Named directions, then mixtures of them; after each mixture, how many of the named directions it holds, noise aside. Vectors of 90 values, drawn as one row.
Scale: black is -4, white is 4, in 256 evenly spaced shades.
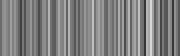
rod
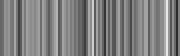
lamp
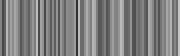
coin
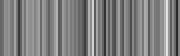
one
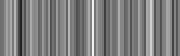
three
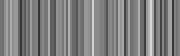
two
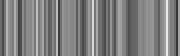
two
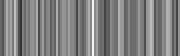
three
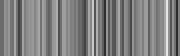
one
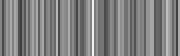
three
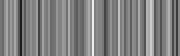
three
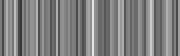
three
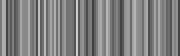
one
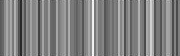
three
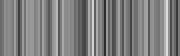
one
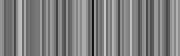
two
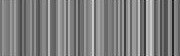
one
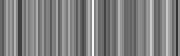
three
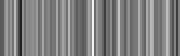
three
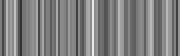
three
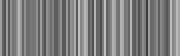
three
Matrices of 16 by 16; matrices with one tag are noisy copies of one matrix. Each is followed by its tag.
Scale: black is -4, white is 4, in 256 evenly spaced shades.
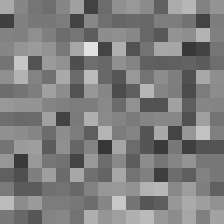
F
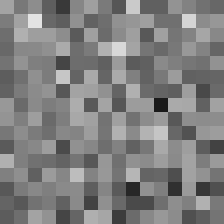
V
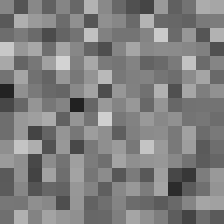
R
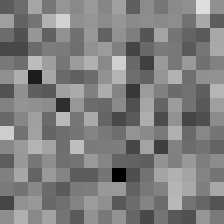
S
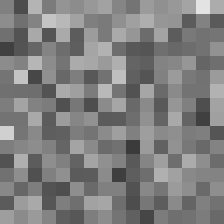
S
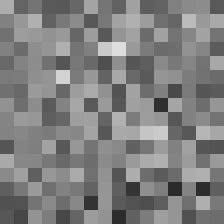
V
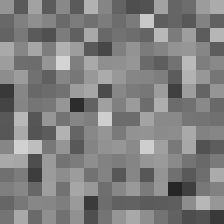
R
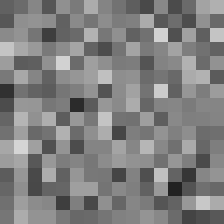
R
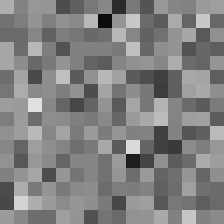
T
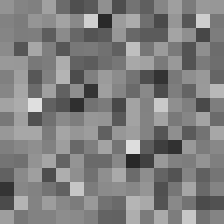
T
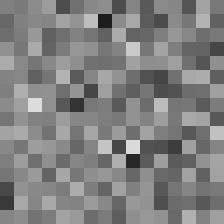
T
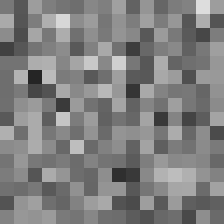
S
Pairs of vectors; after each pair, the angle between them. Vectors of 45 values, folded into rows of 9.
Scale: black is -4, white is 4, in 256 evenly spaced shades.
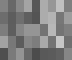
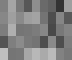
nearly opposite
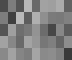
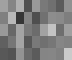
nearly opposite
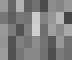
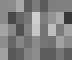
nearly parallel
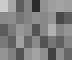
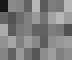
partly opposed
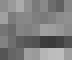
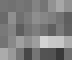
nearly opposite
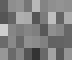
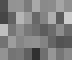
nearly parallel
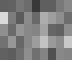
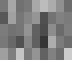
partly opposed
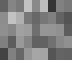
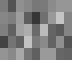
orthogonal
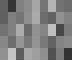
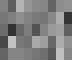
orthogonal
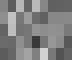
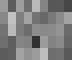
nearly parallel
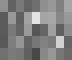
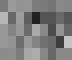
nearly opposite
